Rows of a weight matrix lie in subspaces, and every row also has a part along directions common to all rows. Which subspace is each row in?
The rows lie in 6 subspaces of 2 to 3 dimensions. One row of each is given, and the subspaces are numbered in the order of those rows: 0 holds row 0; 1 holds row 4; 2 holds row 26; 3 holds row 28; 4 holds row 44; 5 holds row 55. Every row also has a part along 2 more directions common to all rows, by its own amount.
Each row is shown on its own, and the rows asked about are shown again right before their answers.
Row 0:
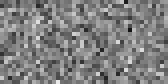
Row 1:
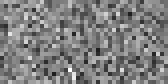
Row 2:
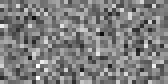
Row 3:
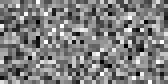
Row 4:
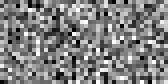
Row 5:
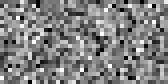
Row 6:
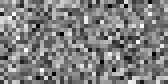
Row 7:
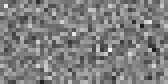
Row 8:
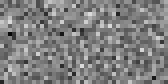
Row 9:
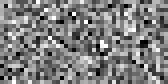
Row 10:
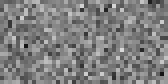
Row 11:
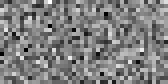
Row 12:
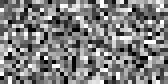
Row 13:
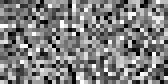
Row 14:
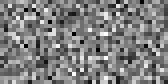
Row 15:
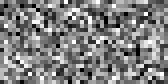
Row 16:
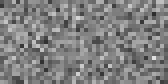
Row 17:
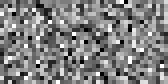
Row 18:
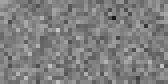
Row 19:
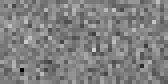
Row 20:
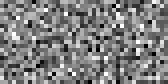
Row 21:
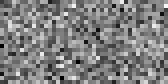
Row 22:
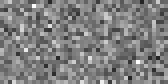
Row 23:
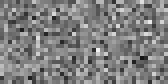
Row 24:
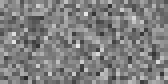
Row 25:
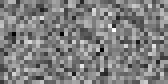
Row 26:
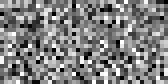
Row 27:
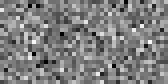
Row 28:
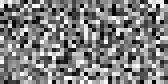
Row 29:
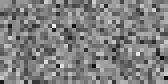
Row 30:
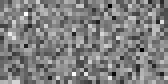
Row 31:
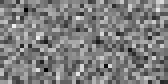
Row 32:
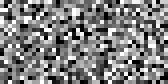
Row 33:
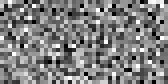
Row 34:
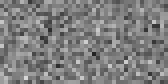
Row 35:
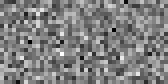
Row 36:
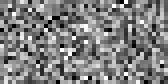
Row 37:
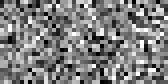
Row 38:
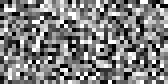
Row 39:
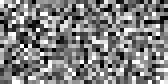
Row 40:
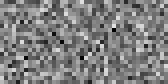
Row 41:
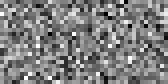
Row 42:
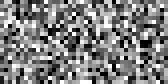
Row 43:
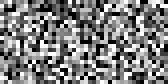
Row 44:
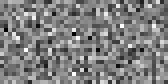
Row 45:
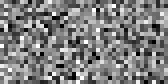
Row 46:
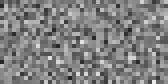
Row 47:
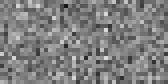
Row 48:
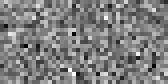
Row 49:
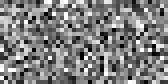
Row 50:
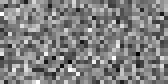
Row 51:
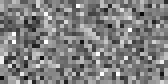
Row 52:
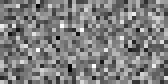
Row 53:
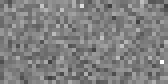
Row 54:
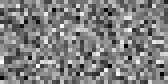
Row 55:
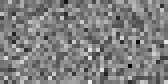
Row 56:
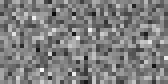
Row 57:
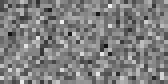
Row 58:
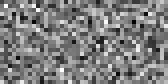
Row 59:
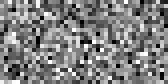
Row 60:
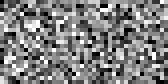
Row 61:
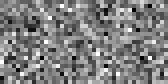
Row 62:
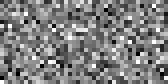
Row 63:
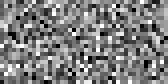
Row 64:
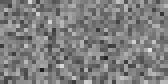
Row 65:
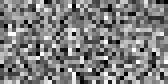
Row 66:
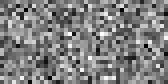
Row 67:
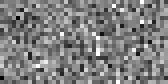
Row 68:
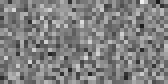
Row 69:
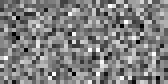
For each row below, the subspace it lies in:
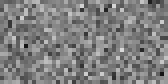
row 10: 3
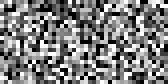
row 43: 3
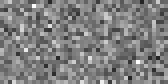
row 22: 4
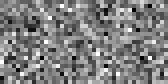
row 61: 1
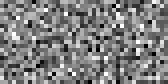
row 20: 5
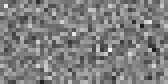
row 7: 4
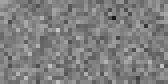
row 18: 0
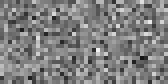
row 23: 1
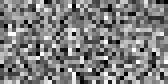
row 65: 2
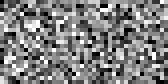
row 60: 1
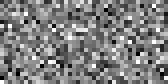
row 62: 2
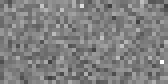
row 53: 3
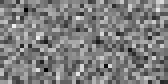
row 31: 1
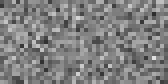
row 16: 1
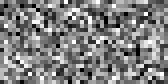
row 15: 4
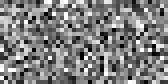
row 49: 5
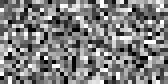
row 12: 1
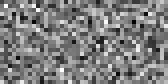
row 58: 4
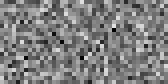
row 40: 5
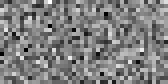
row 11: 4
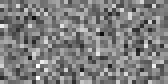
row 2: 2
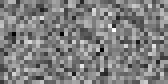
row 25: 5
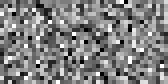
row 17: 0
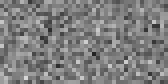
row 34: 0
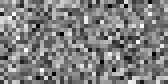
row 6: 5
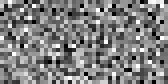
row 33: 3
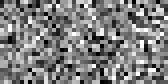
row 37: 2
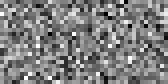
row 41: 0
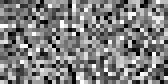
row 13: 2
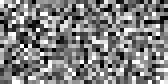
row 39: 1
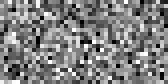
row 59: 3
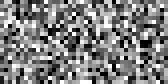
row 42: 4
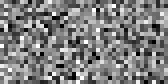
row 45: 0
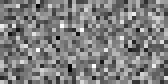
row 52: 2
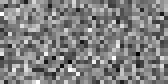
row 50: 2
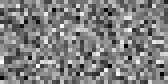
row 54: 2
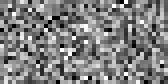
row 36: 0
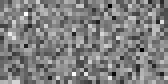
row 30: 3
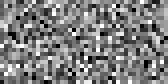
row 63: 5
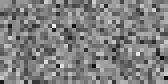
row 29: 2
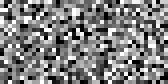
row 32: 4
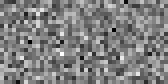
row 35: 5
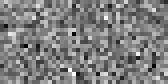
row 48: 2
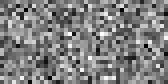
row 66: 0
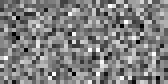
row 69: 5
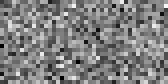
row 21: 0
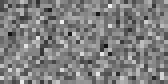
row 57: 4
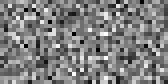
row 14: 0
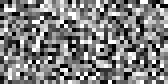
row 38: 3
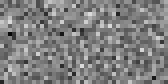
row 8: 5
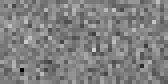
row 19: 4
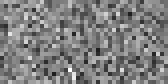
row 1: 2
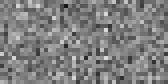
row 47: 1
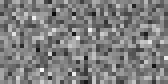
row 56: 4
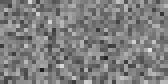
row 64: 0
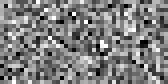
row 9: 4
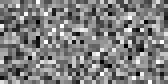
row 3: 2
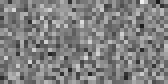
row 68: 3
